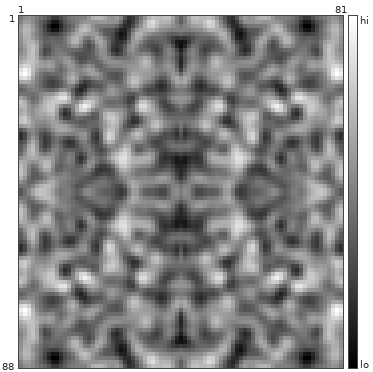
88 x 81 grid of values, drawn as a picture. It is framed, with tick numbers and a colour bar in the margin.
No seam splits the table. It mirrors both left to right and top to bottom. No lone cell stands out from its neighbours. The field is mottled with small blotches. No single row or column stands out from its neighbours.
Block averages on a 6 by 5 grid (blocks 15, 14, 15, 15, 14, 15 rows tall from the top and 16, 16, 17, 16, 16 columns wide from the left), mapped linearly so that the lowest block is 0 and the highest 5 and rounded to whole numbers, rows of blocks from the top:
43334 | 54245 | 34043 | 34043 | 54245 | 43334
